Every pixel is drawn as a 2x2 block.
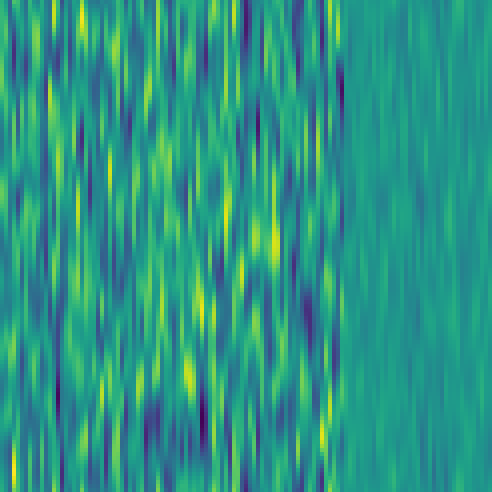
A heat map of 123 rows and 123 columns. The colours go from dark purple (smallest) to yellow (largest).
Overall the values sit about 50% of the way up the scale. No overall slope runs across the table. Neither half mirrors the other. The right part is calmer, past a seam about 70% of the way across. Streaks run downward.
